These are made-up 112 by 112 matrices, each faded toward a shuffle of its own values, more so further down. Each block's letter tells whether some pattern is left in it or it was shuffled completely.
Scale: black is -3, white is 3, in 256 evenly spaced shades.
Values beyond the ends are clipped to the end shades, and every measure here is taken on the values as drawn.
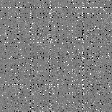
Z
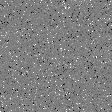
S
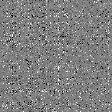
Z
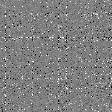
Z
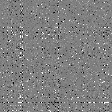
Z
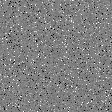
S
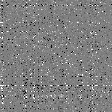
Z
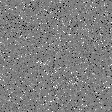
S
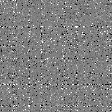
Z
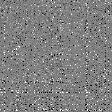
Z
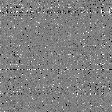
Z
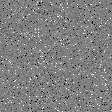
S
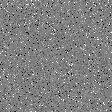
S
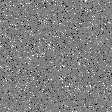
S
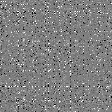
Z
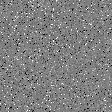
S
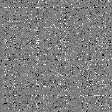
Z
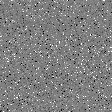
S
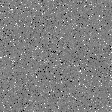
S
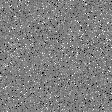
S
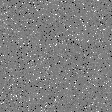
S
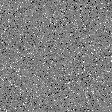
S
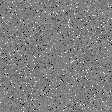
S
